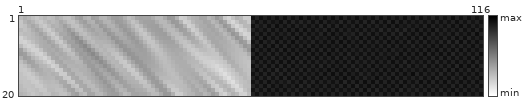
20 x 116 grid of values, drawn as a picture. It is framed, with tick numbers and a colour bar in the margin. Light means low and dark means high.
The table splits into one row of 2 panels. Panel 1,1: low, slanting down to the right. Panel 1,2: very high, checkered, faint in contrast.
